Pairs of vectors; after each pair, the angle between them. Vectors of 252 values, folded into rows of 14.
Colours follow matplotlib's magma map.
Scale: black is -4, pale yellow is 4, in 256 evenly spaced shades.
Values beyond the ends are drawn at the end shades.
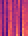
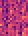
partly aligned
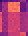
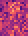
partly aligned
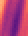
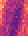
nearly parallel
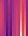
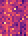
partly opposed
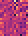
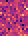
orthogonal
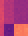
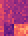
nearly parallel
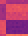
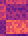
nearly opposite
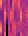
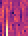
nearly opposite
